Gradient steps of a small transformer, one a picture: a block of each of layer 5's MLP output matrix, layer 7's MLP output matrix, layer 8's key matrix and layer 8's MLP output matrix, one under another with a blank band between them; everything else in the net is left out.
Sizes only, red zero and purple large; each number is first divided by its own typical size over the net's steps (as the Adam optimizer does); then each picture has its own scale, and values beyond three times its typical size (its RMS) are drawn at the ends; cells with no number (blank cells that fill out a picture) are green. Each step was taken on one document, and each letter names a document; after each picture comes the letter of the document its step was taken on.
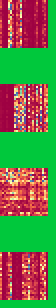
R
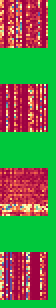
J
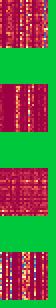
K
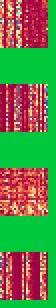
J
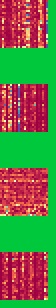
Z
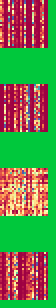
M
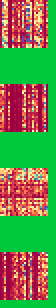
Z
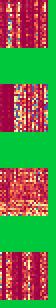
R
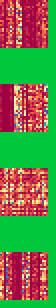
R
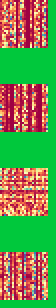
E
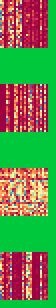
J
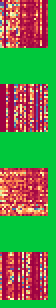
J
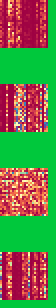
R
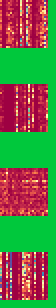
K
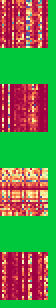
Z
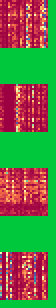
K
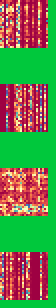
J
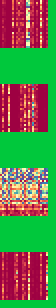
Z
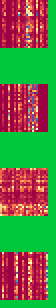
Z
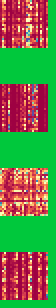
Z
